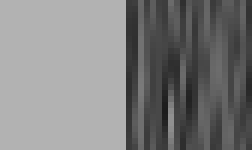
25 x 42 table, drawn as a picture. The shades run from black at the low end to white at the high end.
The table splits into one row of 2 panels. Panel 1,1: high, flat. Panel 1,2: low, streaked downward.
